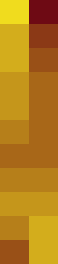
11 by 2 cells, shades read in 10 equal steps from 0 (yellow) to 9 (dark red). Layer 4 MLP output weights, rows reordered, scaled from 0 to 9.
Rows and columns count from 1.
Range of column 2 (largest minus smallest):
7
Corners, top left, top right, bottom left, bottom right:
0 9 6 2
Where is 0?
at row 1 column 1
